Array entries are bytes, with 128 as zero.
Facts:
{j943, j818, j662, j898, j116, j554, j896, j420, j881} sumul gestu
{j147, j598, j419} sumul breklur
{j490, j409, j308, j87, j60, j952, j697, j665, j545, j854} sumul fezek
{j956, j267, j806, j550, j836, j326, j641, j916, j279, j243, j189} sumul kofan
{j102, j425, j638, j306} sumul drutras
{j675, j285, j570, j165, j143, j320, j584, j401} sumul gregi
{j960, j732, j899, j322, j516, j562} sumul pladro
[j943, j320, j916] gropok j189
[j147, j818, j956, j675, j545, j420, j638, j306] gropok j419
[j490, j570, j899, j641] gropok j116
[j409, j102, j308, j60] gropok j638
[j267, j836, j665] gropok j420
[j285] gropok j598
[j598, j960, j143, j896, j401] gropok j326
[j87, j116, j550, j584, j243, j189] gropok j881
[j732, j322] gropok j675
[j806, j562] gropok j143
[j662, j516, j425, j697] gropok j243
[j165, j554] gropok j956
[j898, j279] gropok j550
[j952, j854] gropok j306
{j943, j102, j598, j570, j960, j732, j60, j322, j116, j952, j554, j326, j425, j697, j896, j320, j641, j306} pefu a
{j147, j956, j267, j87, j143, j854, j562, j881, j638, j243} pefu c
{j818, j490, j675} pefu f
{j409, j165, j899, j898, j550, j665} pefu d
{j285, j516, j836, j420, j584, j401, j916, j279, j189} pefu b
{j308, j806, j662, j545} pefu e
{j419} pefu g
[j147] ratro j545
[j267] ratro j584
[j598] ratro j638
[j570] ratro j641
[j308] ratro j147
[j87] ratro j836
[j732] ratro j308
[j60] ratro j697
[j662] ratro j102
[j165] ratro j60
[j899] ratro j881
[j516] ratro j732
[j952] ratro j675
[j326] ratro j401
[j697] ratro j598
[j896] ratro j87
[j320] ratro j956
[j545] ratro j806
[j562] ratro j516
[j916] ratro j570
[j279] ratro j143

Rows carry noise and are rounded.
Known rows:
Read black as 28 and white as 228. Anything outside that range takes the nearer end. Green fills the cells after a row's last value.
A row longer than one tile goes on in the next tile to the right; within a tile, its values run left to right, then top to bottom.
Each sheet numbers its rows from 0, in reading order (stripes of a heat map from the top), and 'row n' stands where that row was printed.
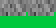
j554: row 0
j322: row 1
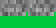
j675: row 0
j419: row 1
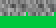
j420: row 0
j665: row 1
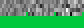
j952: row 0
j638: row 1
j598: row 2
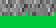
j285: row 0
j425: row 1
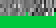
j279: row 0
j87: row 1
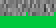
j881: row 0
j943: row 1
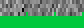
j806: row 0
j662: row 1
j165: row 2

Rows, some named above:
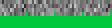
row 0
j562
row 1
j641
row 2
j279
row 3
j326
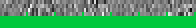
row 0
j425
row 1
j60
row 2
j898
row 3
j308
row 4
j584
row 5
j899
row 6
j545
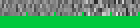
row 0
j943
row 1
j490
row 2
j189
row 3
j570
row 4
j732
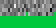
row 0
j896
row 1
j806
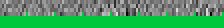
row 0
j243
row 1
j267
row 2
j243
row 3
j916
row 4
j516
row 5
j116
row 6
j550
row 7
j697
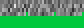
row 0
j896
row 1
j165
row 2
j320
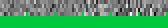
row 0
j836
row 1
j143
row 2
j943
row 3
j147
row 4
j87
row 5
j697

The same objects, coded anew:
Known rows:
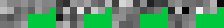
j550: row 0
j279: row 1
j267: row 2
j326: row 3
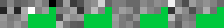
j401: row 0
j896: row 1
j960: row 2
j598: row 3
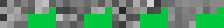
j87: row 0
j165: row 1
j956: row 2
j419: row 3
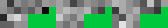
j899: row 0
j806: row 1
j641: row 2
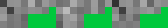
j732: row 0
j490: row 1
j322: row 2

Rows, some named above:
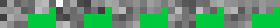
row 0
j87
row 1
j916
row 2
j550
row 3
j562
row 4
j550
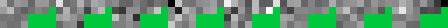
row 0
j189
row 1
j697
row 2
j60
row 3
j836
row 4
j952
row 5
j665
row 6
j116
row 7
j584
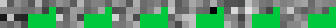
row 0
j320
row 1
j638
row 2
j638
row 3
j881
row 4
j143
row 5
j116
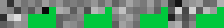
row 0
j899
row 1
j898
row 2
j490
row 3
j279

